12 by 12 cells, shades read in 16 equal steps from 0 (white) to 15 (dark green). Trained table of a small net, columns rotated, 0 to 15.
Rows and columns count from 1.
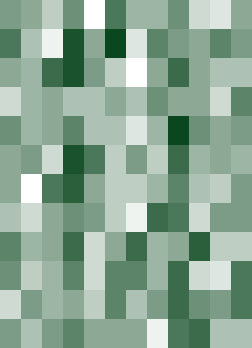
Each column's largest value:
11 8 12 14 11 15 12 12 15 13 10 11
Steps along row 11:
up down up down up down up up down down up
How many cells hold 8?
16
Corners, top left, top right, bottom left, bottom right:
8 7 8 5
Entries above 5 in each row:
8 9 8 7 9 9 7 7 9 8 9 8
